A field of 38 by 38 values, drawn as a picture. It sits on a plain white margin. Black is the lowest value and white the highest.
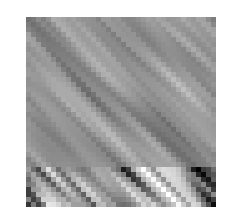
Histogram: heavy tails on both sides. Grain: diagonal, down to the right. Mirror symmetry: none. Slope: none. Seam: horizontal, 80% of the way down, the top part calmer.
